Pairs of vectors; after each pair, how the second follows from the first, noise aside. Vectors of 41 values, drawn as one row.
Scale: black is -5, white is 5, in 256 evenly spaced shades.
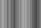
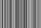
shuffled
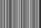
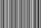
shuffled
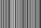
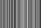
sign-scrambled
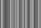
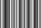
scaled up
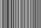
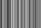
sign-scrambled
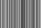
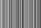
sign-scrambled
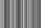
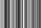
scaled up
